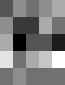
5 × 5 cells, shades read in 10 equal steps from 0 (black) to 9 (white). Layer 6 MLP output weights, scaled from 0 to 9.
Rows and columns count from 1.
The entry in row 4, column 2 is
4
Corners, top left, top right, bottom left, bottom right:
3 6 4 4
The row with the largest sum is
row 4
